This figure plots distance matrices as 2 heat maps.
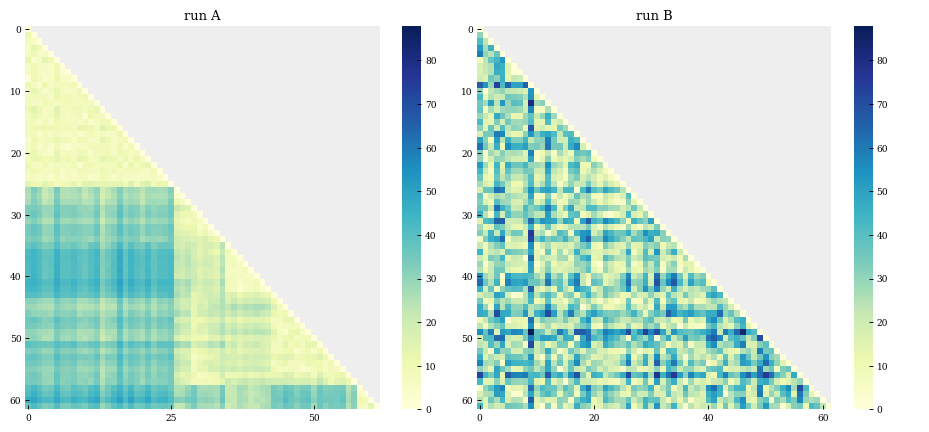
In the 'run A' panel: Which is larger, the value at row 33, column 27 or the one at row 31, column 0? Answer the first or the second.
the second
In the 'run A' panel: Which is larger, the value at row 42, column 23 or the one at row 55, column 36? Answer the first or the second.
the first
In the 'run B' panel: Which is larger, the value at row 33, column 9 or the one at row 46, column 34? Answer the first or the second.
the first
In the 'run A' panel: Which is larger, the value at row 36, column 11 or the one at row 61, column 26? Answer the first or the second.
the first
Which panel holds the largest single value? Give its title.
run B
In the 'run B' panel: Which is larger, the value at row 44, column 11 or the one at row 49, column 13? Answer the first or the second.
the second
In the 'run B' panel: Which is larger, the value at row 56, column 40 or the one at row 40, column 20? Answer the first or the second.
the second
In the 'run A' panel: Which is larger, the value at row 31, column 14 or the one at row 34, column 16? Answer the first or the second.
the second
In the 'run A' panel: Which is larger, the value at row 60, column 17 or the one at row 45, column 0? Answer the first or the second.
the first
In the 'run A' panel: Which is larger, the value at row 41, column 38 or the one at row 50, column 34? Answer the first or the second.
the second
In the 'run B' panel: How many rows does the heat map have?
62
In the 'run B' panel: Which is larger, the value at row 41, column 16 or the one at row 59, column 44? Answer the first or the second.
the first
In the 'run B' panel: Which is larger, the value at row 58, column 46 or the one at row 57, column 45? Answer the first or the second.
the first
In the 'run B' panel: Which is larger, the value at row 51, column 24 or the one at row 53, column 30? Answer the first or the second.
the first
